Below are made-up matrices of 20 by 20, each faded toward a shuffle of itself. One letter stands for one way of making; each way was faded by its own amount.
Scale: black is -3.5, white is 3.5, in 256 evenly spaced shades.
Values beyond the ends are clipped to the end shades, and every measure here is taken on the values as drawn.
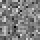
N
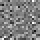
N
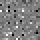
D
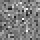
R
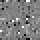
D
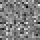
N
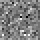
R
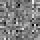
N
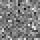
R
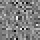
N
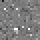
D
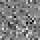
D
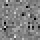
D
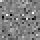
D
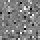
D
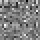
N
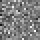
R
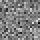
N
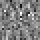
N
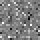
D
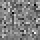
R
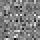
N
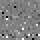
D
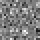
N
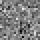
R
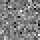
R
